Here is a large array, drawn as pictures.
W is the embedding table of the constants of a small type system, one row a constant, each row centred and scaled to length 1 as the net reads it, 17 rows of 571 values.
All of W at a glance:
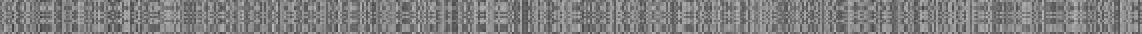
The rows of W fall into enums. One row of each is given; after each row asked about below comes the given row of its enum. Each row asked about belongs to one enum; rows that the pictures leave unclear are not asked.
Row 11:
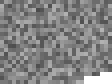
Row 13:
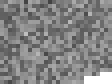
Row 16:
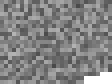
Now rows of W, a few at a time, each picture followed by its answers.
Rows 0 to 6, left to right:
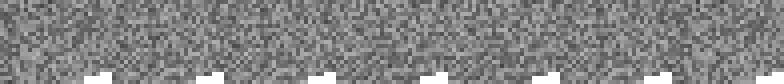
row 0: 13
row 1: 11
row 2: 11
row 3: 16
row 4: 16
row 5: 11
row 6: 13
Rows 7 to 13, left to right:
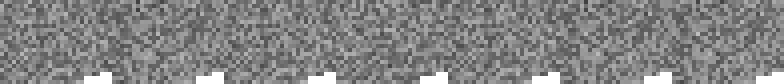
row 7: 11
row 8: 13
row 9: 11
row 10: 16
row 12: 13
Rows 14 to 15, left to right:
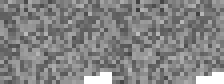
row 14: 13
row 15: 13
